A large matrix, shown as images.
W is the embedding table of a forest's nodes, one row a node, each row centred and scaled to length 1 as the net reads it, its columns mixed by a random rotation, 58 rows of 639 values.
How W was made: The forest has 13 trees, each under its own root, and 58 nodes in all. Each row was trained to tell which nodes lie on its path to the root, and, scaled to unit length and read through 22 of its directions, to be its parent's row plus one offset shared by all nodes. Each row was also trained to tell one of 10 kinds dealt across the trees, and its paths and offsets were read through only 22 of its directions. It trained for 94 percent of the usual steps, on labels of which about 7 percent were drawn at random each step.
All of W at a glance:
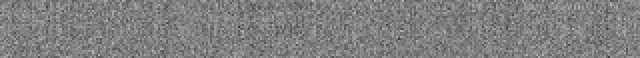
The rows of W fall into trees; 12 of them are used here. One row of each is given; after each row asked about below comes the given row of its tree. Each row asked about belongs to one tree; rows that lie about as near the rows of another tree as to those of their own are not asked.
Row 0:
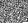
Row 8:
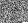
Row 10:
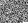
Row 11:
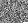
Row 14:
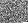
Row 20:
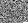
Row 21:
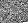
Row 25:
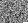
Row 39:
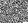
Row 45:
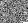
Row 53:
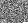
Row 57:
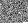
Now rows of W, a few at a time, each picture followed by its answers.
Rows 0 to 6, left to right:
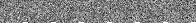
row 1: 21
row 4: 10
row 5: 20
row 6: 10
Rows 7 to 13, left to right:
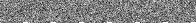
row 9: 25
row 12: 25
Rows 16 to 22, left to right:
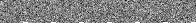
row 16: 45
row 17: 8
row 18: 21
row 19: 53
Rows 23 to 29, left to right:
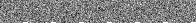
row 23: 45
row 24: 57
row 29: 8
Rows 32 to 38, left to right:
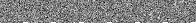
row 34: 57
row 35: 21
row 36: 25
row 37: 0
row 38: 20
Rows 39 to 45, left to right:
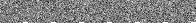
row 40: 21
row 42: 10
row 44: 53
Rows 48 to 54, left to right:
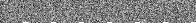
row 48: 39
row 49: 10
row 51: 45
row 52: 45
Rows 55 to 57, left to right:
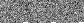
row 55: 11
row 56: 20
